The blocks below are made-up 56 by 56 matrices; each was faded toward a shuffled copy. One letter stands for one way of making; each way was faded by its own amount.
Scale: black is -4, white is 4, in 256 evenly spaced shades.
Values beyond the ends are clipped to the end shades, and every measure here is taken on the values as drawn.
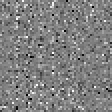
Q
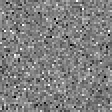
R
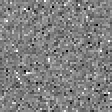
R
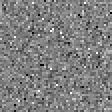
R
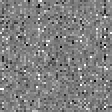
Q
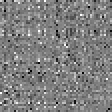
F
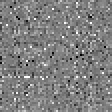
Q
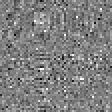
F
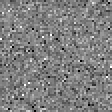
R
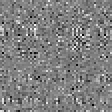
F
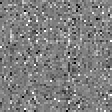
Q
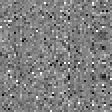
Q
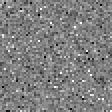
R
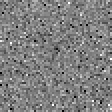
R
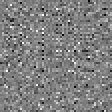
F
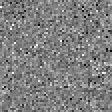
R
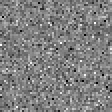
R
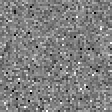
R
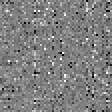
Q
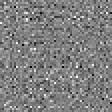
F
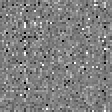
Q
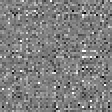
F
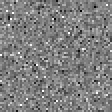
R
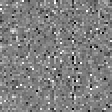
Q
